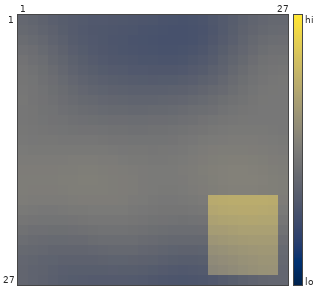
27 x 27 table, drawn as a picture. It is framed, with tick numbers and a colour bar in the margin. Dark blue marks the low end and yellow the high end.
The bottom right is the ninth with the highest average. No regular stripes run through it. In the bottom right lies a patch that is higher than the rest. The ninth with the lowest average is the top middle.
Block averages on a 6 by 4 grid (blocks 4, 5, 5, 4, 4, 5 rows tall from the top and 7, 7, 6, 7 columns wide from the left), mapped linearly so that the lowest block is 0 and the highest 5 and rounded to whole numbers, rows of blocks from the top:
1 0 0 1 / 2 1 1 2 / 2 2 2 3 / 3 3 3 3 / 2 2 3 5 / 1 1 1 3
